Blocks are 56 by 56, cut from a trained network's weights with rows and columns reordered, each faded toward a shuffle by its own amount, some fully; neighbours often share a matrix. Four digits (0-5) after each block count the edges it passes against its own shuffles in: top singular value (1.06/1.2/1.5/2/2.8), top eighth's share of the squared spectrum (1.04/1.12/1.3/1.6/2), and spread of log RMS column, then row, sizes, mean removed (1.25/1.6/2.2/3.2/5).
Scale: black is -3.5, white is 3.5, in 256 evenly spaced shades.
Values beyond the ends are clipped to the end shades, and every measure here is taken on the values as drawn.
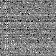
3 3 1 1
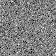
0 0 0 0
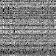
4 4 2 2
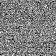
1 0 0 0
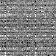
4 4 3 2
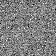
0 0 0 0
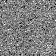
0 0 0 0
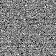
1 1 0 0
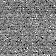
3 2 0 0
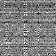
4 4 2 2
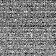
4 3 2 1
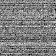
4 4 2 2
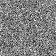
1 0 0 0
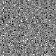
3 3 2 1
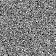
0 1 0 1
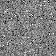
0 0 0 1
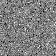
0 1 0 0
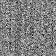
2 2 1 0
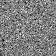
0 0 0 0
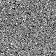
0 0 0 0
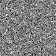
1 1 0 0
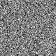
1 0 0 0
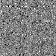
2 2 0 1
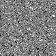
0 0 0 0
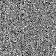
2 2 0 0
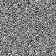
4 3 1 1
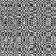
5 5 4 3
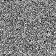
2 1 0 0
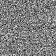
2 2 0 0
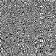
4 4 2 1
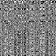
4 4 2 3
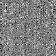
3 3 1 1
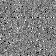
2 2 0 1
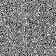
2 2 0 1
